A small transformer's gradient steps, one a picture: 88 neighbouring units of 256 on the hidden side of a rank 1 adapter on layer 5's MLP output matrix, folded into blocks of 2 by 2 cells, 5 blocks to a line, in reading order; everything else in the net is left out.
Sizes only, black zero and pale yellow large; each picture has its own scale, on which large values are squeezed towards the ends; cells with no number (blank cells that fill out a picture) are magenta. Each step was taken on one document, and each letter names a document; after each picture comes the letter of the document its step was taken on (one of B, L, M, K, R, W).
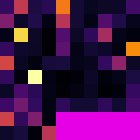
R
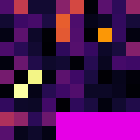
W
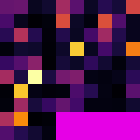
R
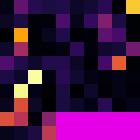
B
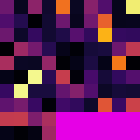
B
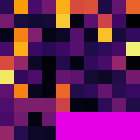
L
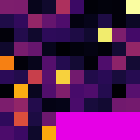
B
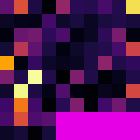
B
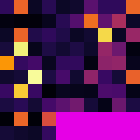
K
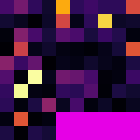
L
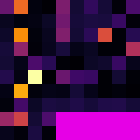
W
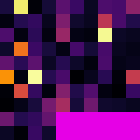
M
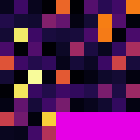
R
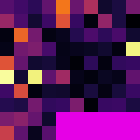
M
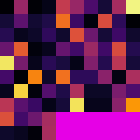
B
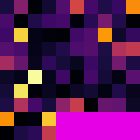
K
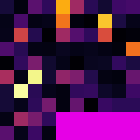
L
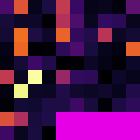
W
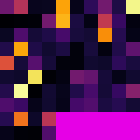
R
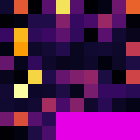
L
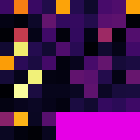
W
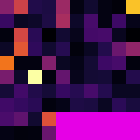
R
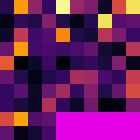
L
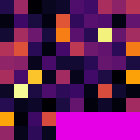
W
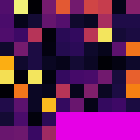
M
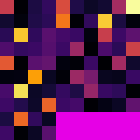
L
